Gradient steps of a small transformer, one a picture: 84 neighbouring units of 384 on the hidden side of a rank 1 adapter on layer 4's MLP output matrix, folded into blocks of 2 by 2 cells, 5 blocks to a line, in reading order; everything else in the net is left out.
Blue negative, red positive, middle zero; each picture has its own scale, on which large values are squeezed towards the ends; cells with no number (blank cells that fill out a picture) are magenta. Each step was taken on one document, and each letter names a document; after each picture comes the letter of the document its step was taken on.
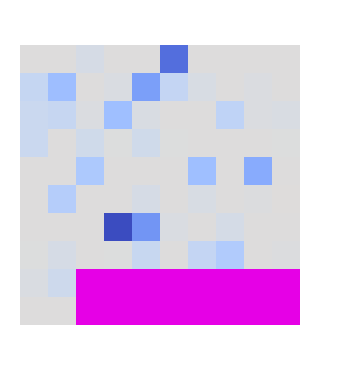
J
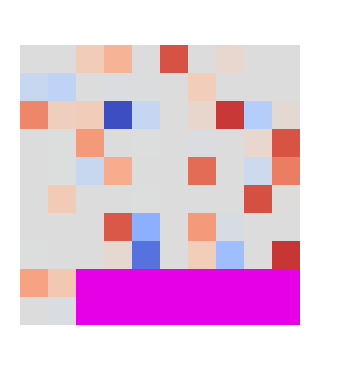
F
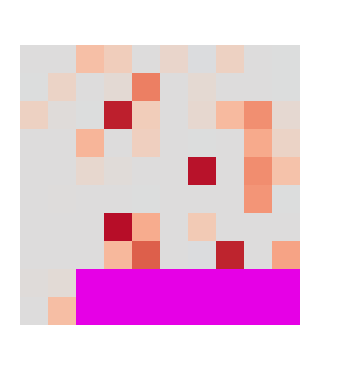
F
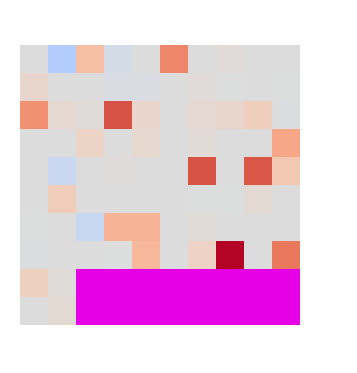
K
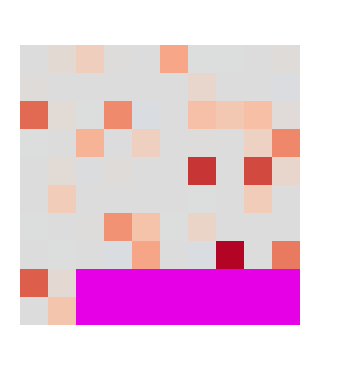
K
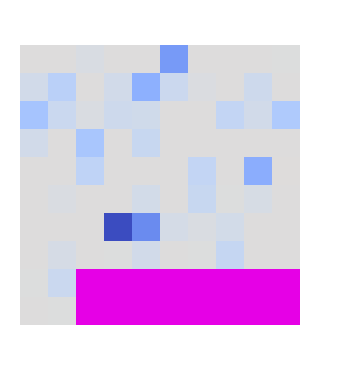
J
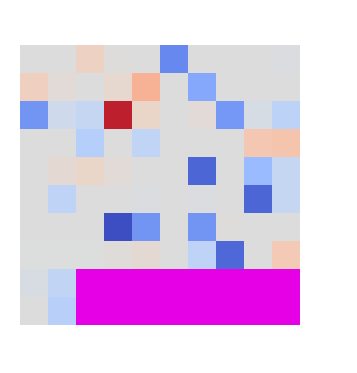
F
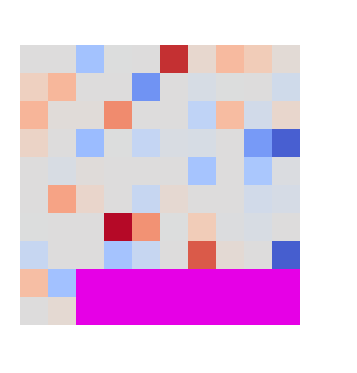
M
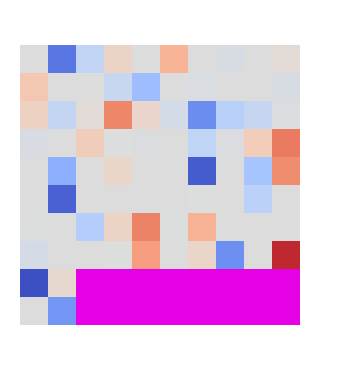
K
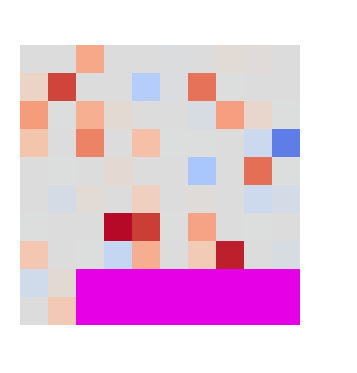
M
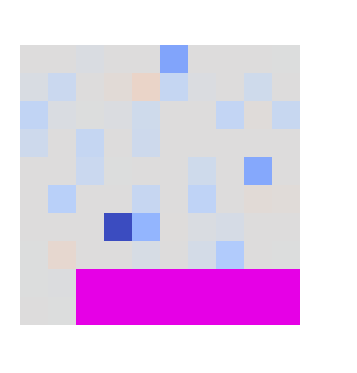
J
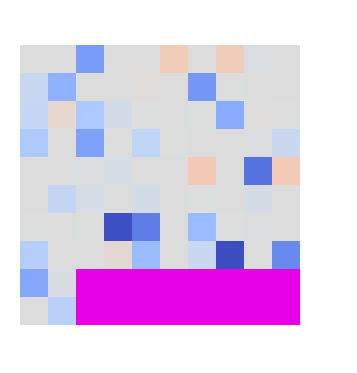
M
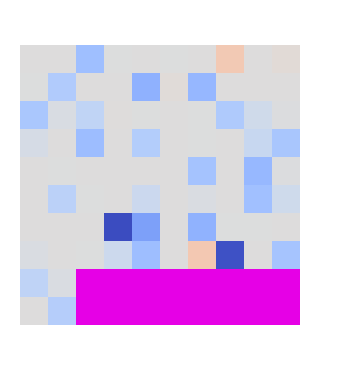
M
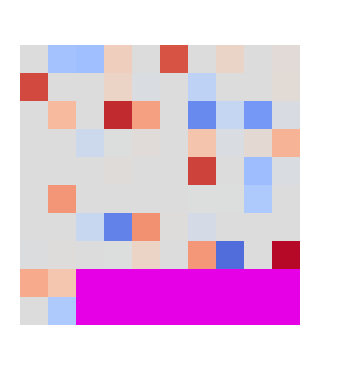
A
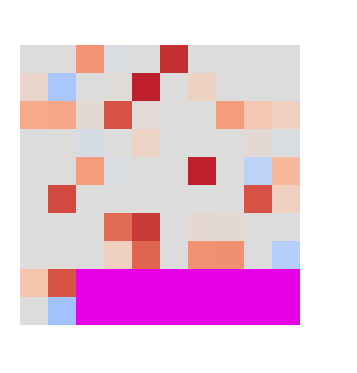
F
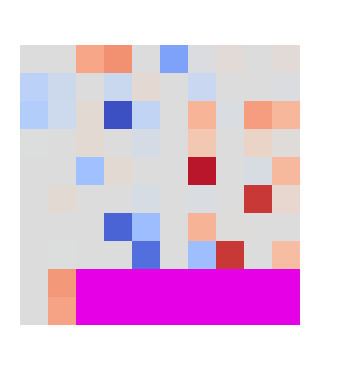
F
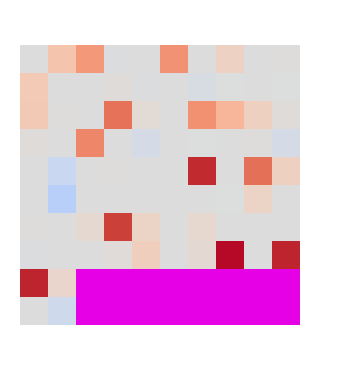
K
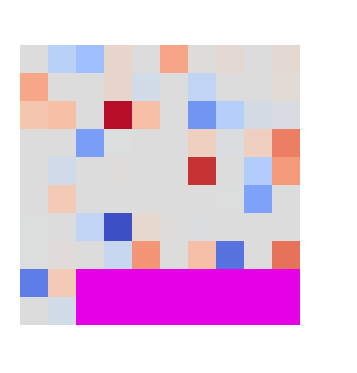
A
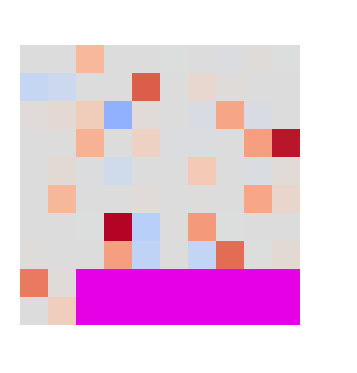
M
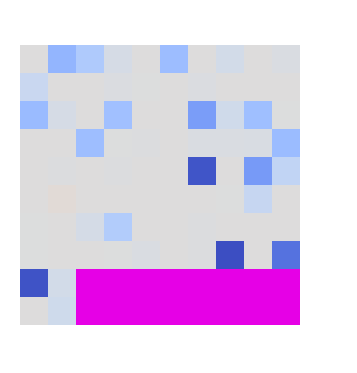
A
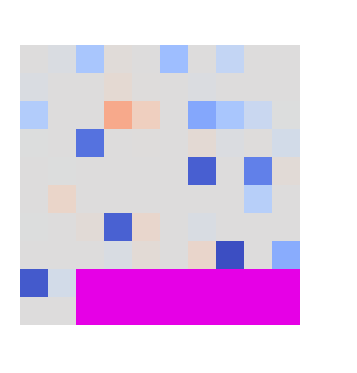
A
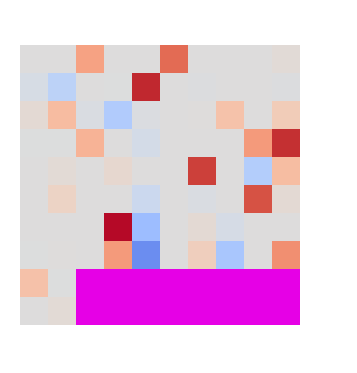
F
